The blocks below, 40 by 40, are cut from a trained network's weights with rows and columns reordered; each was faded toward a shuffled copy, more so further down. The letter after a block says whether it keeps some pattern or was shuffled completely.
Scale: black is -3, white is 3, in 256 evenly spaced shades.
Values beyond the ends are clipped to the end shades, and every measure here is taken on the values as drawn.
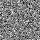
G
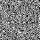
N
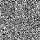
N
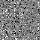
N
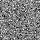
G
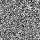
G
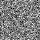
G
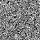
G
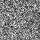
G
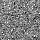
G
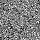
G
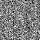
N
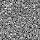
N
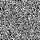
G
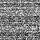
N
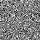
N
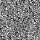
N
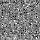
N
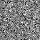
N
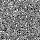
G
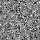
N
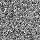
G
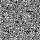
N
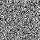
N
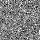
G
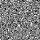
N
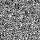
G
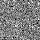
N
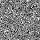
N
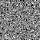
N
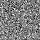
G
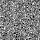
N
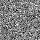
G
